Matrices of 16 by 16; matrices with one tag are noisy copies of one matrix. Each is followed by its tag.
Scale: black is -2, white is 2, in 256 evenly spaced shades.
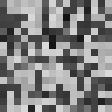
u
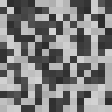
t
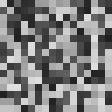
t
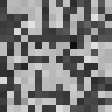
u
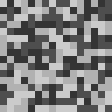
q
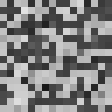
q
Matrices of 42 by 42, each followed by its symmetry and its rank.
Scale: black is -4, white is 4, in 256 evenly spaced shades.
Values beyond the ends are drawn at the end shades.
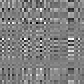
neither, rank two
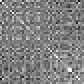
symmetric, rank five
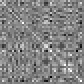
symmetric, rank five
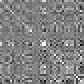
symmetric, rank five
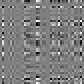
neither, rank two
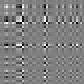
symmetric, rank one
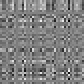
neither, rank two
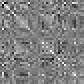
symmetric, rank five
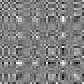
symmetric, rank three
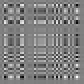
symmetric, rank one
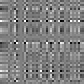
neither, rank two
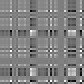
symmetric, rank one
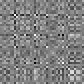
symmetric, rank three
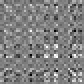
symmetric, rank three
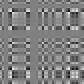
symmetric, rank one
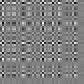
symmetric, rank one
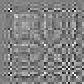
symmetric, rank three
